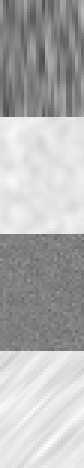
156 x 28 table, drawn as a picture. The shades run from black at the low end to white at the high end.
It is made of 4 by 1 panels. Panel 1,1: middling, streaked downward. Panel 2,1: very high, blotchy, faint in contrast. Panel 3,1: middling, fine-grained, faint in contrast. Panel 4,1: very high, slanting up to the right, faint in contrast.
